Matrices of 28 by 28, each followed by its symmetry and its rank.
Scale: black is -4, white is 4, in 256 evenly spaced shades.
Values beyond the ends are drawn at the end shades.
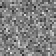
neither, full rank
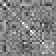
symmetric, rank five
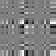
symmetric, rank one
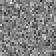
neither, full rank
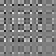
symmetric, rank one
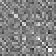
symmetric, rank five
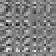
neither, rank two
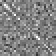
symmetric, rank five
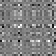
neither, rank two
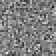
antisymmetric, full rank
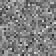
antisymmetric, full rank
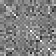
symmetric, rank five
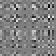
neither, rank two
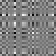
symmetric, rank one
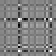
symmetric, rank one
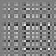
symmetric, rank one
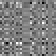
neither, rank two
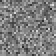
neither, full rank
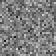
neither, full rank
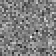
antisymmetric, full rank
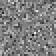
antisymmetric, full rank
